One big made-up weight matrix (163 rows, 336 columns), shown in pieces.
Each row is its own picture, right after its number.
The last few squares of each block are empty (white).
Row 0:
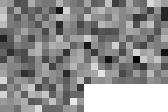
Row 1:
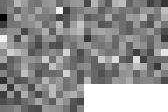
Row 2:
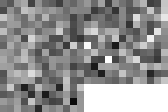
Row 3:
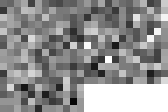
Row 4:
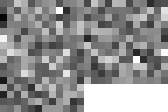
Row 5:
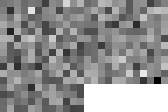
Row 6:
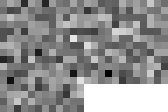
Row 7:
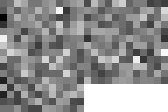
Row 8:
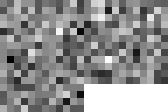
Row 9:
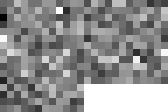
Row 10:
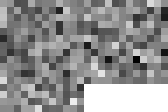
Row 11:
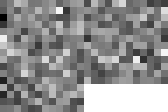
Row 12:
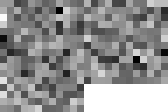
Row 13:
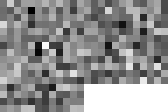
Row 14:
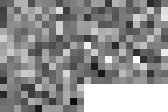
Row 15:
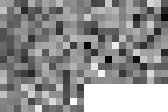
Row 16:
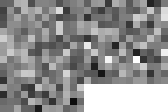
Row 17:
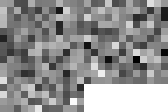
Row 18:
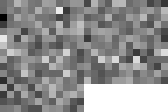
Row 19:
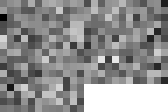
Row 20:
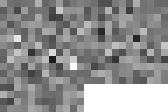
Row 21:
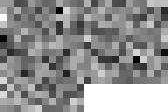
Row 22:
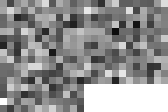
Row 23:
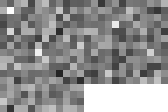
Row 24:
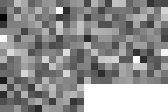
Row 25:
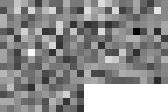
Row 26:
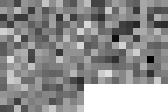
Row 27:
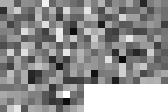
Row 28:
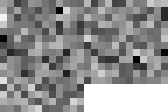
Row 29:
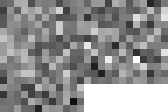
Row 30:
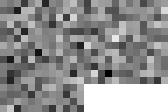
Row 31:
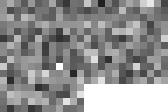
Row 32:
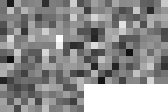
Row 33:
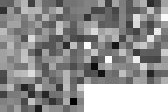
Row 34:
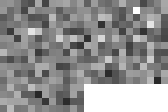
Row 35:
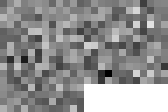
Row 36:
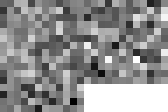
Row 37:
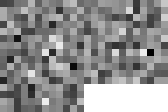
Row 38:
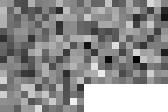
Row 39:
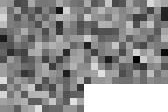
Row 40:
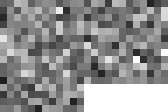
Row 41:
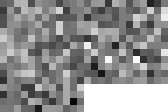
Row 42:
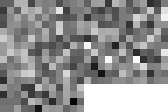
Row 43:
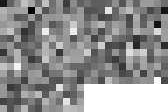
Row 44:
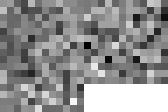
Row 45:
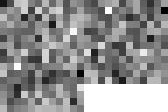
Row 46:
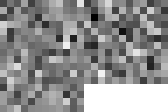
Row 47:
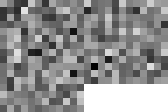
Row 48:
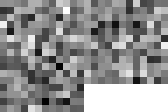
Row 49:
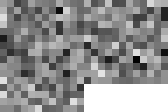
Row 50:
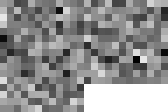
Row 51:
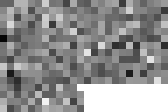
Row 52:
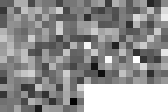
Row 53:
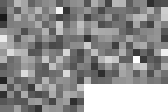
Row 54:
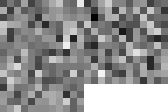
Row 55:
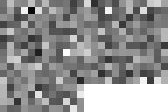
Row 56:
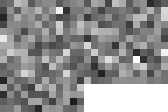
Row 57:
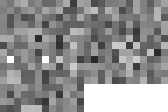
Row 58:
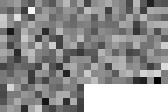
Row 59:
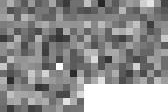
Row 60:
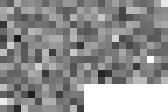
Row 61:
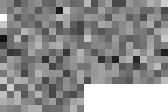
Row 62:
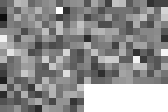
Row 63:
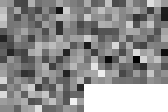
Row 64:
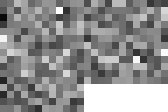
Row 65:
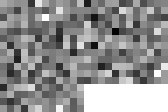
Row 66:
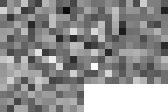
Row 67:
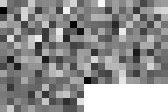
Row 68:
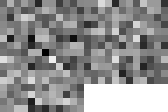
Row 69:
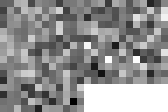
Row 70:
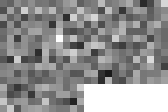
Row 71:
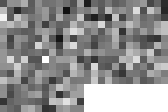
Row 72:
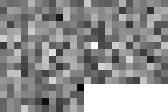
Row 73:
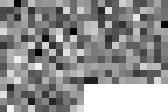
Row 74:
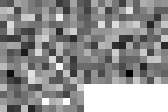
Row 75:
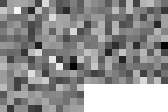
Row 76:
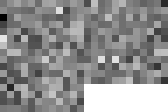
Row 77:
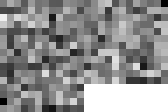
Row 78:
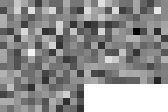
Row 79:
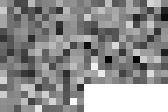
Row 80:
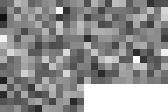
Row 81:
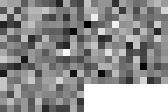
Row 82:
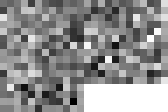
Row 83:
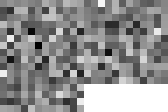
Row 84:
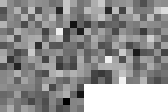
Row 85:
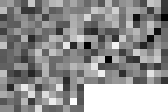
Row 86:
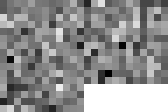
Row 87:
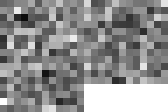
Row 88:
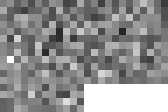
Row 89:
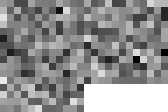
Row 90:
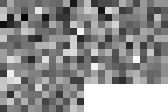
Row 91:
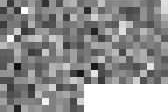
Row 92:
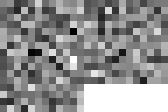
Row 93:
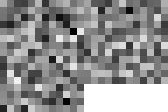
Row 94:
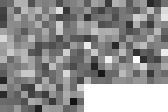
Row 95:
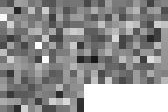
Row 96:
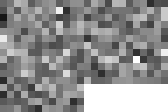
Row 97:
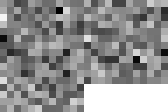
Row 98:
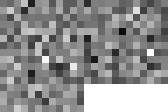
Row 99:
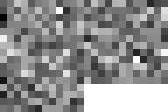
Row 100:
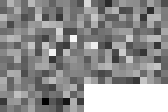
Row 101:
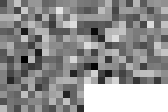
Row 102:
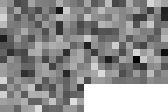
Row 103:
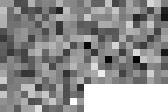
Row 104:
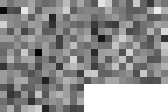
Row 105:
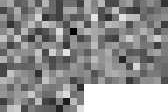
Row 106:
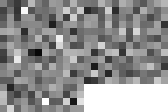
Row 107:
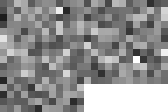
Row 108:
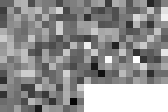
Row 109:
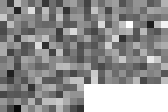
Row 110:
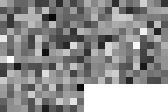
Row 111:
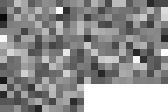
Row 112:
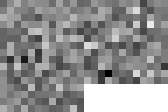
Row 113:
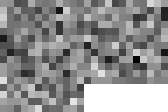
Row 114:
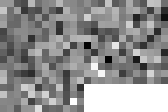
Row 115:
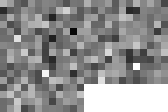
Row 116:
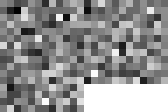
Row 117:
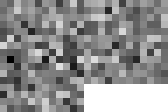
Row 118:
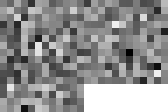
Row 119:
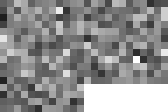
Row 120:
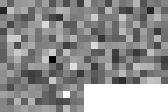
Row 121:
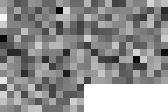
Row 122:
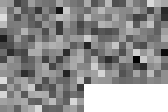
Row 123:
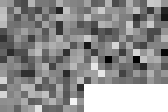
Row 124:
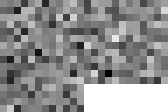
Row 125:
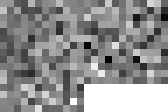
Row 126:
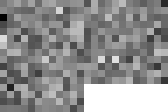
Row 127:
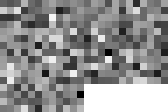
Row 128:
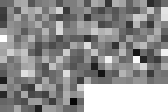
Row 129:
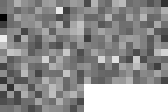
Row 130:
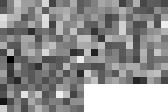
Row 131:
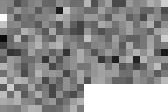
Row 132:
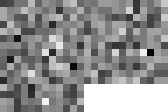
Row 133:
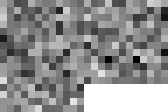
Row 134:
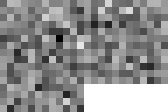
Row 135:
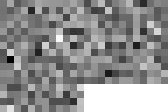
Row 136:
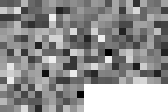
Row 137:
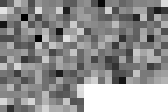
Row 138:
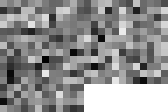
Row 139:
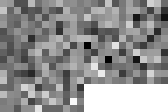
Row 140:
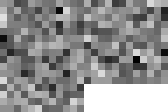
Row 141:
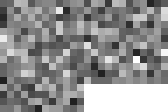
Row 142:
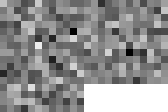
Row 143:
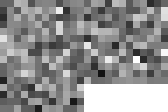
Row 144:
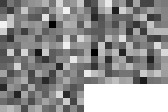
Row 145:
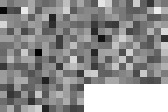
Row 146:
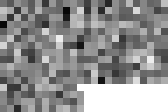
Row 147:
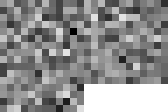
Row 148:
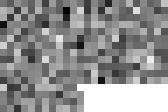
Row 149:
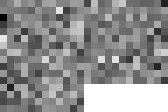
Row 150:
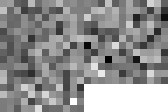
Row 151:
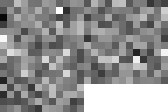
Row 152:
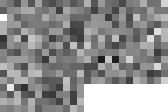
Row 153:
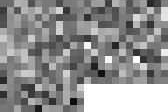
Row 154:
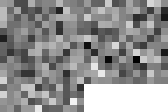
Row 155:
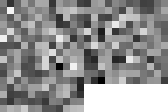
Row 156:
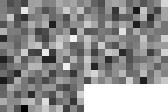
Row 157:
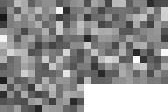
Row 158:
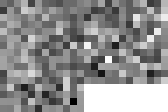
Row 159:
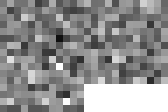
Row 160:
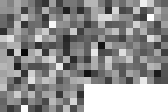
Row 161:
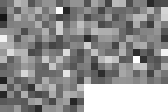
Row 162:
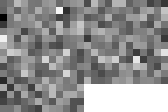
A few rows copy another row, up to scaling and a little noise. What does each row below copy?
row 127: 136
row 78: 25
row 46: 54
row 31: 59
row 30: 124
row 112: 35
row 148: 146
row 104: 145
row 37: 132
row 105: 147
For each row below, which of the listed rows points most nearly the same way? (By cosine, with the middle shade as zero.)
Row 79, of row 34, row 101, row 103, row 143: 103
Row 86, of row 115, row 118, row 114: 114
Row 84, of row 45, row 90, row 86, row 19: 86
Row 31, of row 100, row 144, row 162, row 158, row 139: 139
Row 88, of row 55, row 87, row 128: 128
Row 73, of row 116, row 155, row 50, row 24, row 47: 47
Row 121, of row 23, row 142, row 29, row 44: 44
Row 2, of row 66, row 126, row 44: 66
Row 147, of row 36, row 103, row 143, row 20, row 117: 20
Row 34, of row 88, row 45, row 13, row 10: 13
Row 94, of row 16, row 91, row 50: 16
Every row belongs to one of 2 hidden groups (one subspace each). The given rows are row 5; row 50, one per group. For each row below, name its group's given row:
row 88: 5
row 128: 50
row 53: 50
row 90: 5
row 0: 50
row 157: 50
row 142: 5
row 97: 50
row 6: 5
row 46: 5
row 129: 50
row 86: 5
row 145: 5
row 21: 50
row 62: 50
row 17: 50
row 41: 50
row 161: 50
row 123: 50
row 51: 5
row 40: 50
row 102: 50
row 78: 5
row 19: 50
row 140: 50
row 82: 50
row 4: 50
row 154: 50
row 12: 50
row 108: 50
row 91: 5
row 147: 5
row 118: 5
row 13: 5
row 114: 50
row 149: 50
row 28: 50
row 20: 5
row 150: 50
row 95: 5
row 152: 50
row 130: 5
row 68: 5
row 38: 50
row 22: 5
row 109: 5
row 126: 50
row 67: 5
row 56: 50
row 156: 5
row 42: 50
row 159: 5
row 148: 5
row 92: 5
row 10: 50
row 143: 50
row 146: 5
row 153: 50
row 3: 50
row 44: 50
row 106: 5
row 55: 5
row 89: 50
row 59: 5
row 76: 50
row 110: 5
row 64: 50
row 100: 5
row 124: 5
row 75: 5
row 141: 50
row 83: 5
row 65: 5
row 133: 50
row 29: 50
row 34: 5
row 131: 50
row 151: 50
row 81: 5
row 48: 5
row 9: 50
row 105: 5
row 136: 5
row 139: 50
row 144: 5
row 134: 5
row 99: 50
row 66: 5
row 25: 5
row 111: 50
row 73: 5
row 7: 50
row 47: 5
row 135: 5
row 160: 5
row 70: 5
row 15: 50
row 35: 5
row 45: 5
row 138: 5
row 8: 5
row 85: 50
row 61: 50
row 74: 5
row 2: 50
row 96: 50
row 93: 5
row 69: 50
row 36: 50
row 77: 5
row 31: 5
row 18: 50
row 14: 50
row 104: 5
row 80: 50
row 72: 5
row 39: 50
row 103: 50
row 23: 5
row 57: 5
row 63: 50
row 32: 5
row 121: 50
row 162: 50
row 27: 5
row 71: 5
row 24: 50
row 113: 50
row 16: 50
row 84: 5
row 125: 50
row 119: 50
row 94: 50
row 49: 50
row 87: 5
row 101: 5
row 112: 5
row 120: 5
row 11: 50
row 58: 5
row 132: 5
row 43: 5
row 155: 5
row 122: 50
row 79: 50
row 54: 5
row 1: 50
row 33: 50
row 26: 5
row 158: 50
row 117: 5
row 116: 5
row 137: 5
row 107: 50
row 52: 50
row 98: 5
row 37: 5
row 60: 5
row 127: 5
